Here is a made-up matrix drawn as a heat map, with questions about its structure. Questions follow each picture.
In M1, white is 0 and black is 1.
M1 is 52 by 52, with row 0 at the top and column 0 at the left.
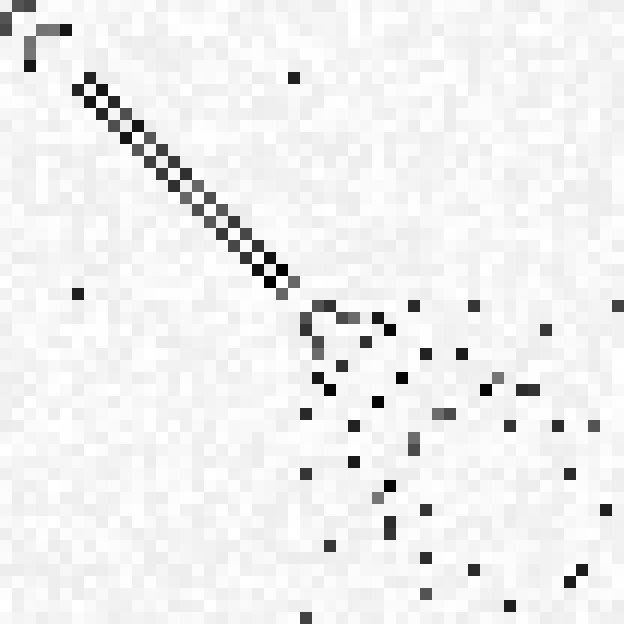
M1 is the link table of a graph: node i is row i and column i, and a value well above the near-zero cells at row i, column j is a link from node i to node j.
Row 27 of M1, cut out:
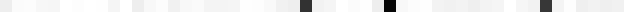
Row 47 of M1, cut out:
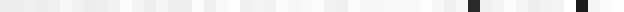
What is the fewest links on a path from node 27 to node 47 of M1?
3
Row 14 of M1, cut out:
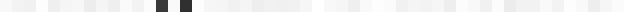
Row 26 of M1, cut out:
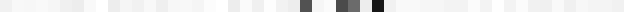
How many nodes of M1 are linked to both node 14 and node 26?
0
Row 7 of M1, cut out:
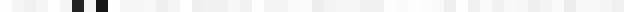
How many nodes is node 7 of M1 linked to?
2
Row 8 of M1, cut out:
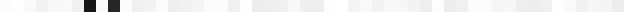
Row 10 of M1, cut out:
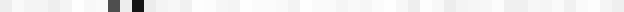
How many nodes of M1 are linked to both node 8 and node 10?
1
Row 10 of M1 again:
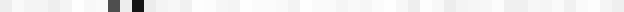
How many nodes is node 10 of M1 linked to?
2
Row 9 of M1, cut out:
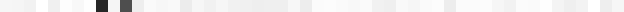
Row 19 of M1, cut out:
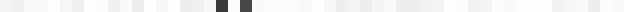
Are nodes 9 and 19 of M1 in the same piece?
yes
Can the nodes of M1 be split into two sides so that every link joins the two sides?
no
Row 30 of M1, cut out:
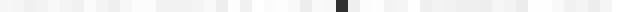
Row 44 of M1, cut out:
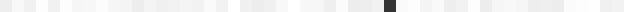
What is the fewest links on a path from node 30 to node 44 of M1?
6
